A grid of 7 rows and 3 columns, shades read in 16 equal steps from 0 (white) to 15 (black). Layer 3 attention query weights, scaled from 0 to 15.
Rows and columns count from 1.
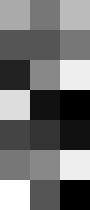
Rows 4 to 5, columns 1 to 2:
2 14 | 11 12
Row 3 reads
13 7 1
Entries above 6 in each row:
1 3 2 2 3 2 2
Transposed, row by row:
5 10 13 2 11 8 0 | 8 10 7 14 12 7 10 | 4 8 1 15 14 1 15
